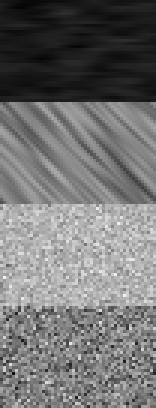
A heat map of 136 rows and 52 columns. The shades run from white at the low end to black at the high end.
The table splits into 4 rows of 1 panel. Panel 1,1: very high, streaked across, faint in contrast. Panel 2,1: middling, slanting down to the right. Panel 3,1: low, fine-grained. Panel 4,1: middling, fine-grained, strong in contrast.
